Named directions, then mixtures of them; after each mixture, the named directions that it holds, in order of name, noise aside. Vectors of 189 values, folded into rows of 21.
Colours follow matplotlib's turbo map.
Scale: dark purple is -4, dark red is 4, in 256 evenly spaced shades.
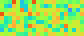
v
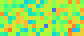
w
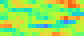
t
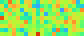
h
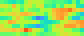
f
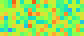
v, w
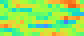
t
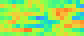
f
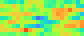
f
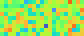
w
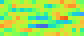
f, t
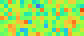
h, w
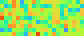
h, v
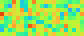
v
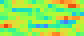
t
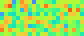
v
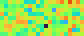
t, w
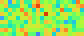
h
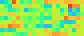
t, v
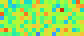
h, w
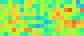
f, h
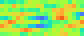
f, t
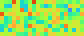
v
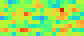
f, h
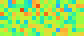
h, v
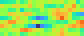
f, t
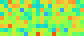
h, t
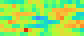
f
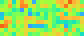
t, v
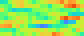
t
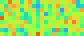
h
